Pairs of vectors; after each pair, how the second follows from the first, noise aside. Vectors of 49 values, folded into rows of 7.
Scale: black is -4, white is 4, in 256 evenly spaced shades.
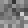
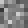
shuffled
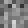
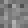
shrunk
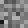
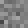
shrunk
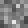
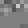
partly zeroed
